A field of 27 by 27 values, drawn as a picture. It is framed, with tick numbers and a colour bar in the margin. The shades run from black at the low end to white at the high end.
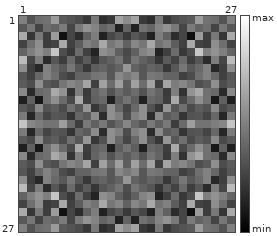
It mirrors both left to right and top to bottom. Overall the values sit about 40% of the way up the scale. The grain is fine, like static. No row or column stands out. There is no overall slope.
